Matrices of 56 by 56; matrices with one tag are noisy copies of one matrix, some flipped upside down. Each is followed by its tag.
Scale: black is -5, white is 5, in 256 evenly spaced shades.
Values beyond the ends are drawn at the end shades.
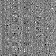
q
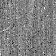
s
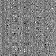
q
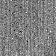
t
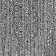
t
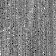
s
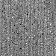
t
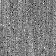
s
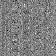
q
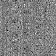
q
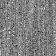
s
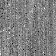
s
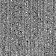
t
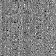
q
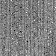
t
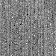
t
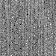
t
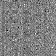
q
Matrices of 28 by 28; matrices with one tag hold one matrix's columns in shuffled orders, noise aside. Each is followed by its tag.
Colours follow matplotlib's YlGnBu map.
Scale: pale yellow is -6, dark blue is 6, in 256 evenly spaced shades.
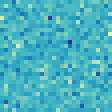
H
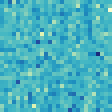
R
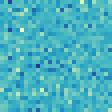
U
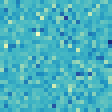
H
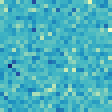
U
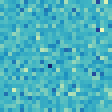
U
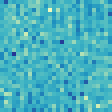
R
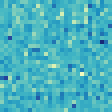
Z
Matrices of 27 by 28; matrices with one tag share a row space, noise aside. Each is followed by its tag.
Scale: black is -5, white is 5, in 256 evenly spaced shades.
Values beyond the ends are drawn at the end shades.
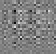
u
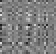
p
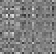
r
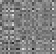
r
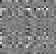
p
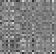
r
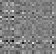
r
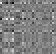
r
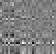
r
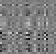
p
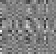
p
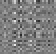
u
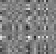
p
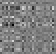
r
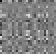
p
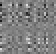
p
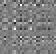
u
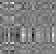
r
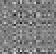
u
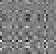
p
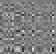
r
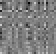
p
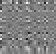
p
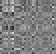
r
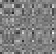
r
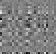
p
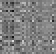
r
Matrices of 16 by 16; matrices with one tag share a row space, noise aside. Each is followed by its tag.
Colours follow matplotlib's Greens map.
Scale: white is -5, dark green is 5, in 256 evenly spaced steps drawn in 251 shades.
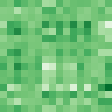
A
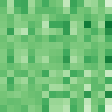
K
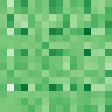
K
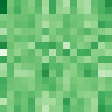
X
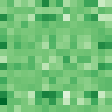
X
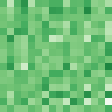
K
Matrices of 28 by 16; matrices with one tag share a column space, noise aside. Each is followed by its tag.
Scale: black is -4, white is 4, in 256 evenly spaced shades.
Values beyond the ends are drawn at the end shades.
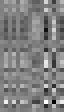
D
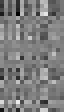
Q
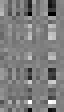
Q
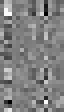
Q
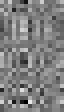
D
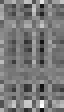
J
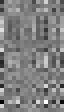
D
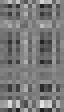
J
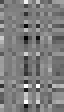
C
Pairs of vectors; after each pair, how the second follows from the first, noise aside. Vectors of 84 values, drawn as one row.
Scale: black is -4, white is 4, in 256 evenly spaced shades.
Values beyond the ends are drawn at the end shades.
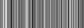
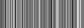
reversed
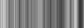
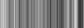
copied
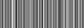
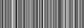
copied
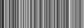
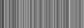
shrunk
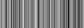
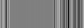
partly zeroed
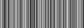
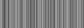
shrunk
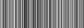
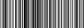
scaled up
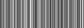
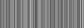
shrunk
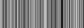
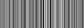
shuffled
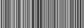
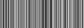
reversed
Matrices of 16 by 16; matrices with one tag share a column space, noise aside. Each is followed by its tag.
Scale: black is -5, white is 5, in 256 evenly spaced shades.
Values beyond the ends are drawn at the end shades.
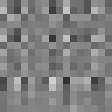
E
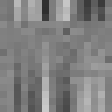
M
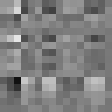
E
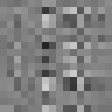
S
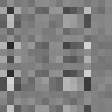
S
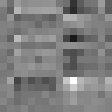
E
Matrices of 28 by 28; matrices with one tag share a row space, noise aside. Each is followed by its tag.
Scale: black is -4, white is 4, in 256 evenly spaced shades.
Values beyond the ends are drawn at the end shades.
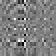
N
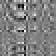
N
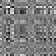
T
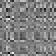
T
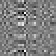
N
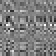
T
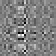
N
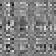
T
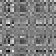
T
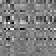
T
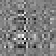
N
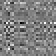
T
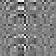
N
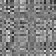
T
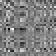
T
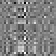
N
